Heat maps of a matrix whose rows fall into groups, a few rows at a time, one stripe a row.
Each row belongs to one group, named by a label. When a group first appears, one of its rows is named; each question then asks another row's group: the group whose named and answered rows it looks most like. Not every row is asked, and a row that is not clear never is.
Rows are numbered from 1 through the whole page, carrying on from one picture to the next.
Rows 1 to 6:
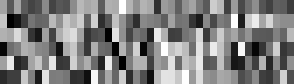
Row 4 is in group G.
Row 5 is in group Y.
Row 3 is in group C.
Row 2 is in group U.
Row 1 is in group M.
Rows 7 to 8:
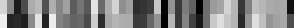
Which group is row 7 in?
U
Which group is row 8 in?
U
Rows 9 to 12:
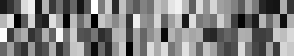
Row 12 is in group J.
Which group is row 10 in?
Y
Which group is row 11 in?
C
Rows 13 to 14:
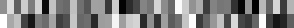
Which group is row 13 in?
Y
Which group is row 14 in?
M
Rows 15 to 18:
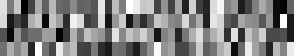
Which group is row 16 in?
J
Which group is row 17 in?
M
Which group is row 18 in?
C
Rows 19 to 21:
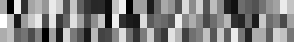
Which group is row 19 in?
J
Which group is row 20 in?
Y
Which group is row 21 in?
U
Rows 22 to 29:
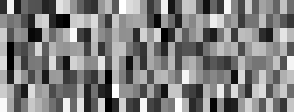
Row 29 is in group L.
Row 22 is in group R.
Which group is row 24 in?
C
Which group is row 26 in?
J
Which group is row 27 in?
J
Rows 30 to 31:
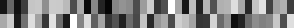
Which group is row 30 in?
U
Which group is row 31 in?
Y
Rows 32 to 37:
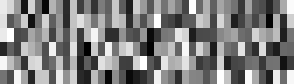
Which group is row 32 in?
Y
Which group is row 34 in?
L
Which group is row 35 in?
G
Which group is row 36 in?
Y
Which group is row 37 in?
C
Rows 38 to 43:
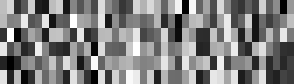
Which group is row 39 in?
C
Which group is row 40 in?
R
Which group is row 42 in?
G
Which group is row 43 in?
M
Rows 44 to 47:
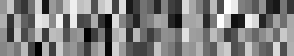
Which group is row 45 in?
C
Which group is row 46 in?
J
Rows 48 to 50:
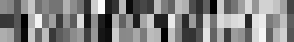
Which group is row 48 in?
L
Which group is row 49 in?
U
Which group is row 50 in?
U
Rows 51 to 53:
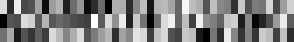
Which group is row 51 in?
J
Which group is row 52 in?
G
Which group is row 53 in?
R
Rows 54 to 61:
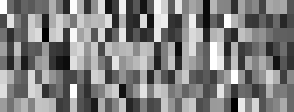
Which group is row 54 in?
J
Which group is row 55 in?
R
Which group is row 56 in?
J
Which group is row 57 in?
M
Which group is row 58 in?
M
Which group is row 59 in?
L
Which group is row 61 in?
J
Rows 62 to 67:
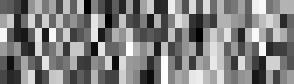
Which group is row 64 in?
U
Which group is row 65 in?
M
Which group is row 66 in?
G
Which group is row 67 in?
G
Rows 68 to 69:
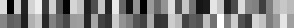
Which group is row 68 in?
J
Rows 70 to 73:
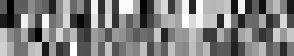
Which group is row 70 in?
G
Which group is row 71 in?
G
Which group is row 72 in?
C
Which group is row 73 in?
Y
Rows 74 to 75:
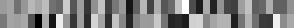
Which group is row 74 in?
L
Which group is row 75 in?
C
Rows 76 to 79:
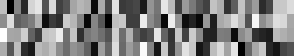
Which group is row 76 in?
J
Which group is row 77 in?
U
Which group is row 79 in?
M
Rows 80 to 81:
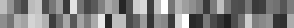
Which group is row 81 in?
L
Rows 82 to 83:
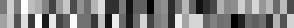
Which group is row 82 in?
L
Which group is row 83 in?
Y
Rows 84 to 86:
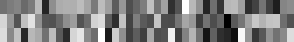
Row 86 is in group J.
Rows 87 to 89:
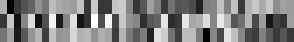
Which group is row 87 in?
U
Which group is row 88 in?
G
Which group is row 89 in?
R
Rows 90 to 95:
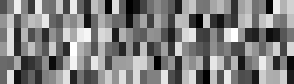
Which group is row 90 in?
C
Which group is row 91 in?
L
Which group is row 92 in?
R
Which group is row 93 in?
Y
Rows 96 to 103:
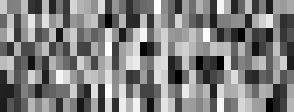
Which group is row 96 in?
C
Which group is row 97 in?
L
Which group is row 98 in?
Y
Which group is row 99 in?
G
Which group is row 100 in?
R
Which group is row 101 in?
R
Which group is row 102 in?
G
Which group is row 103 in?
G
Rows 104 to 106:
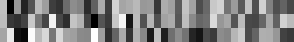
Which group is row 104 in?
M
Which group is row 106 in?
L
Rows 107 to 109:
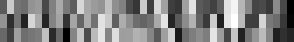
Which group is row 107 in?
R
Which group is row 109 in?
M
